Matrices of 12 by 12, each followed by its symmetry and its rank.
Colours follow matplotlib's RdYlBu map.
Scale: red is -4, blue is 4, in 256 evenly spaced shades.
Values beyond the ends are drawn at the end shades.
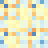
symmetric, rank two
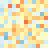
neither, full rank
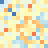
symmetric, full rank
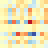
neither, rank two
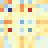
symmetric, rank two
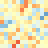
antisymmetric, full rank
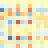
neither, rank two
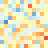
neither, full rank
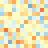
antisymmetric, full rank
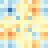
symmetric, rank two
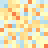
symmetric, full rank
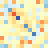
symmetric, full rank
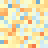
neither, full rank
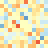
antisymmetric, full rank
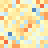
symmetric, full rank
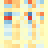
neither, rank two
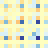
symmetric, rank two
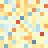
antisymmetric, full rank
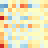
neither, rank two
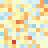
neither, full rank
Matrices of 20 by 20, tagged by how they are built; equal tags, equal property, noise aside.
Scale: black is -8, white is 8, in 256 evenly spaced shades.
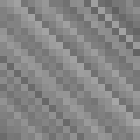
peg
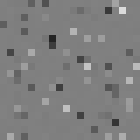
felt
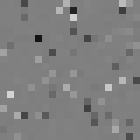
felt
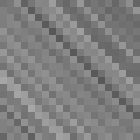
peg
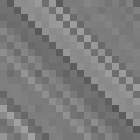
peg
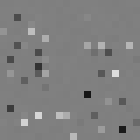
felt
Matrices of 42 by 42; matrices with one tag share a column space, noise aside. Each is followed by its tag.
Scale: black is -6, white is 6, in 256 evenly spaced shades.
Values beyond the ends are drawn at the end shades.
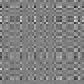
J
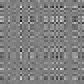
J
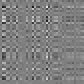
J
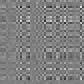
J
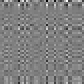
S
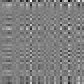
S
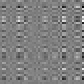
J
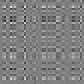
J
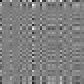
S
